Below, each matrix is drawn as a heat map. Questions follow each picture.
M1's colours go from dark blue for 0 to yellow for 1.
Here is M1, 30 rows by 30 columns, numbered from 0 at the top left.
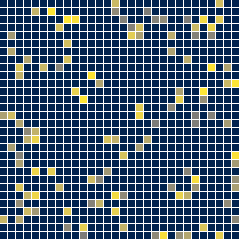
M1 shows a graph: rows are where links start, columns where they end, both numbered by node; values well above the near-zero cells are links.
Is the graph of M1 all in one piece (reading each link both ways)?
yes
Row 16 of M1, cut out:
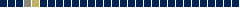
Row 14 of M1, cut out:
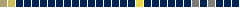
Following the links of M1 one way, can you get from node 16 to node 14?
yes
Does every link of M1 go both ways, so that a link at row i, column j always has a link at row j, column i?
yes
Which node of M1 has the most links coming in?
node 2
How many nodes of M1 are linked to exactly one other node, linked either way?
1
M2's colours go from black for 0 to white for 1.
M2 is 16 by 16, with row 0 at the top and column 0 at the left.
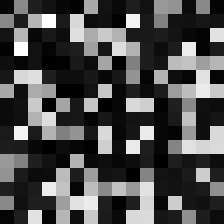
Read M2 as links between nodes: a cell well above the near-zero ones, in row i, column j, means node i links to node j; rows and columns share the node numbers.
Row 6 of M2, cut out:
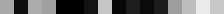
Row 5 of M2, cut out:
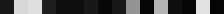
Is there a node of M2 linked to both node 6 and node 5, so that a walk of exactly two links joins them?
yes
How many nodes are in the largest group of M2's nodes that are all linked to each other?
4
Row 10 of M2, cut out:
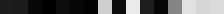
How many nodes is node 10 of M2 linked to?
6
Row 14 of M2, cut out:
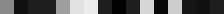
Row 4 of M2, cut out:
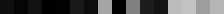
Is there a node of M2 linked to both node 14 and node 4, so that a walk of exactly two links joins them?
yes
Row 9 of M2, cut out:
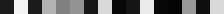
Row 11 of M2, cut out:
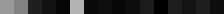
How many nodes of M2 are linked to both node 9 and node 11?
2
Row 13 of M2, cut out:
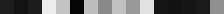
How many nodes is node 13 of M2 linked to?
8
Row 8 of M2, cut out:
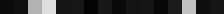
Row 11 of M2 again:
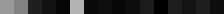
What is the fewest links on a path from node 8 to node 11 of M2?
3
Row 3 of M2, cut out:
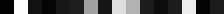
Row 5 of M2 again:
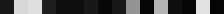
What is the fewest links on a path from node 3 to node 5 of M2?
2
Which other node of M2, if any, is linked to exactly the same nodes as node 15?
node 7
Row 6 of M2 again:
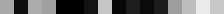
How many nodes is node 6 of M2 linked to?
8
